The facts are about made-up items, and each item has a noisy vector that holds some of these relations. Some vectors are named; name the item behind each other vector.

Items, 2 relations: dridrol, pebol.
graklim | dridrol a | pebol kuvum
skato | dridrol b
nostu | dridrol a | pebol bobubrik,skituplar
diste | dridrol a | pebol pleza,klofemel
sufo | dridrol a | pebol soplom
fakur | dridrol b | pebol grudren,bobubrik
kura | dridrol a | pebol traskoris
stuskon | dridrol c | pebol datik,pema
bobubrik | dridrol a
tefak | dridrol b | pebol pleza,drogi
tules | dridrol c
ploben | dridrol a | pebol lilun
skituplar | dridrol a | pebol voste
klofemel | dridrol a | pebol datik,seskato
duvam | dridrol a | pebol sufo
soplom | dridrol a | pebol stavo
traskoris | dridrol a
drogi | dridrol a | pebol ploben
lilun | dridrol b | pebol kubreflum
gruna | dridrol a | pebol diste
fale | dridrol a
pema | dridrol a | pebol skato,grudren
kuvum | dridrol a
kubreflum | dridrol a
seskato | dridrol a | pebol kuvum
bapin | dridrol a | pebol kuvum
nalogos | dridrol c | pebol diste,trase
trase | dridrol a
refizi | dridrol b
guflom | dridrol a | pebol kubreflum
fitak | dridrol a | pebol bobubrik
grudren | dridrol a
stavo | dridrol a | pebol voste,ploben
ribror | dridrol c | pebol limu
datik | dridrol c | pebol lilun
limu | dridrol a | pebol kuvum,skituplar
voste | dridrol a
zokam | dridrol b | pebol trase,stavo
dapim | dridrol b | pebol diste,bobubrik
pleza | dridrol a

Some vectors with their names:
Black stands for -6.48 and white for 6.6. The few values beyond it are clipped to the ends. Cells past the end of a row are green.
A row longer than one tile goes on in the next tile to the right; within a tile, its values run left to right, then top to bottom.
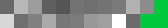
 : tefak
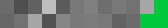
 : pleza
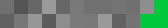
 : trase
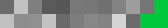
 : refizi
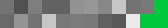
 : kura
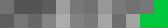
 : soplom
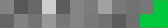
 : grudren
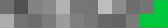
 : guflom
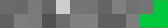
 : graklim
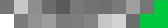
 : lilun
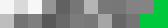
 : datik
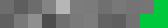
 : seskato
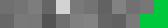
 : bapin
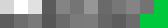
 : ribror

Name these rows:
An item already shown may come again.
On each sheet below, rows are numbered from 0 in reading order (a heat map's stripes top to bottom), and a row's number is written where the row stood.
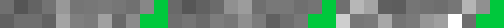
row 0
stavo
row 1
nostu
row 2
tefak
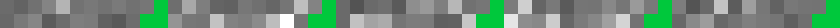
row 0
seskato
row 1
zokam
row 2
traskoris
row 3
skato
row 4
bobubrik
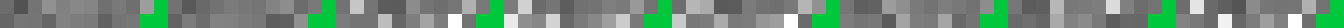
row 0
gruna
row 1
fale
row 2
dapim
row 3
skato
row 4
tefak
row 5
ploben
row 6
pema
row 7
fakur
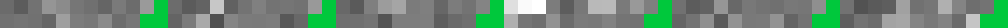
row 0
drogi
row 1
pleza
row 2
klofemel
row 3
stuskon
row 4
trase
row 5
duvam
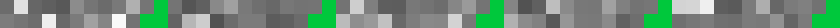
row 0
fakur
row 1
kuvum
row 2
refizi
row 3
kubreflum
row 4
tules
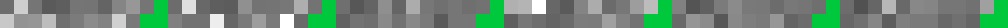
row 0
refizi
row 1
fakur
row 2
fitak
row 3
nalogos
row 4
voste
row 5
diste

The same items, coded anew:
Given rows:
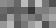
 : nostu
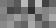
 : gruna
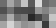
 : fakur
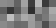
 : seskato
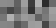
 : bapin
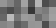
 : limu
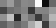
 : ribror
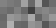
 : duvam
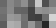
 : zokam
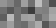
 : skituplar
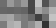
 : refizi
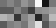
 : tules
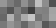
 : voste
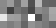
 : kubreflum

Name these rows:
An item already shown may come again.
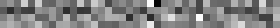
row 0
grudren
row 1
bobubrik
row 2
tules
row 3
kubreflum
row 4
skato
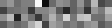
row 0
ribror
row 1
kuvum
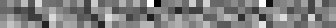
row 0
dapim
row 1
tefak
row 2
stuskon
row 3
grudren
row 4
tules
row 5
guflom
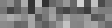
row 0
klofemel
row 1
pema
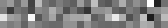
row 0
kubreflum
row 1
trase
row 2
datik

